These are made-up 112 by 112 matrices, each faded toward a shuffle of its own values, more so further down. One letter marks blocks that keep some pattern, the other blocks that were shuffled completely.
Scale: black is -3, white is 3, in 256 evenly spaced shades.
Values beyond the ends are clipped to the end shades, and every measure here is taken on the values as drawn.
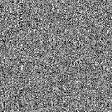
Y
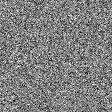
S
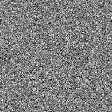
Y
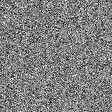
S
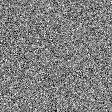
S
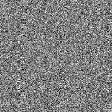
Y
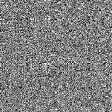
Y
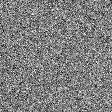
S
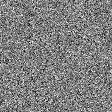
S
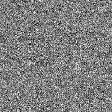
Y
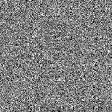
Y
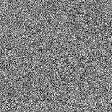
Y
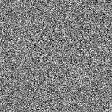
Y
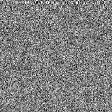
Y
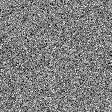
S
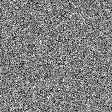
S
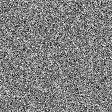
S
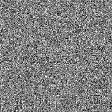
Y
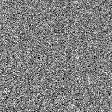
Y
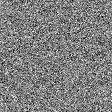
S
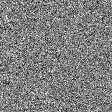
S
